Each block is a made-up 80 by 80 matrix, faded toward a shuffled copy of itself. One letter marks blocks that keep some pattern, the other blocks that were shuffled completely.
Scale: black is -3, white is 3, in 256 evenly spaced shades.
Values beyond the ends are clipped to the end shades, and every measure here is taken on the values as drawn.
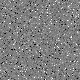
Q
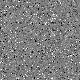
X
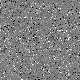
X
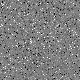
Q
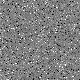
Q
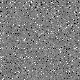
X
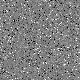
Q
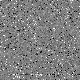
X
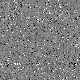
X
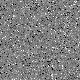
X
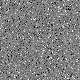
Q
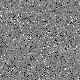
X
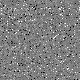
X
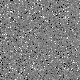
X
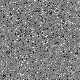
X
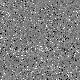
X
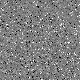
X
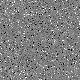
Q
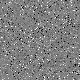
Q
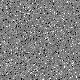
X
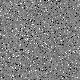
Q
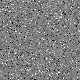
Q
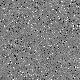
Q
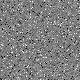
Q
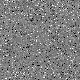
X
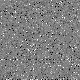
X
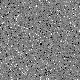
Q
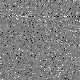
X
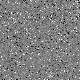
Q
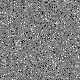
Q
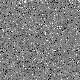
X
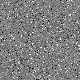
Q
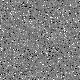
Q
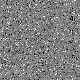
X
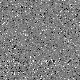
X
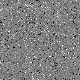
X
